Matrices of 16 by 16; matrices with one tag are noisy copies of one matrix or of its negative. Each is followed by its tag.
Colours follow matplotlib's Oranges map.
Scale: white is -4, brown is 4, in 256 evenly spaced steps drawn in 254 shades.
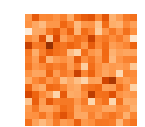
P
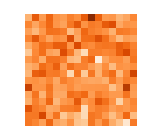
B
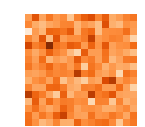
P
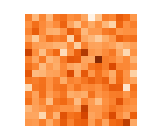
B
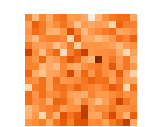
B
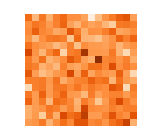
B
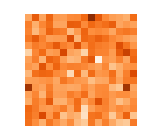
B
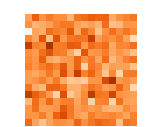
P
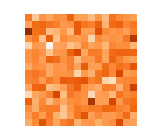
P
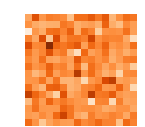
P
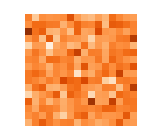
P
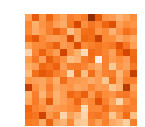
B
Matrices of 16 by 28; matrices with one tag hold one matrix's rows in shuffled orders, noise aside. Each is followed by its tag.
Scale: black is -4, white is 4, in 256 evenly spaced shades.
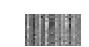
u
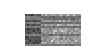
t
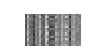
u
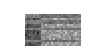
t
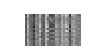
u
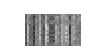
u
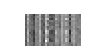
u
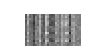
u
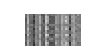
u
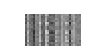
u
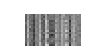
u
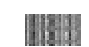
u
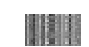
u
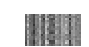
u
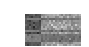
t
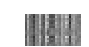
u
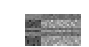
t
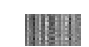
u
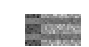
t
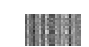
u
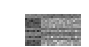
t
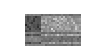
t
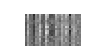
u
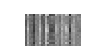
u
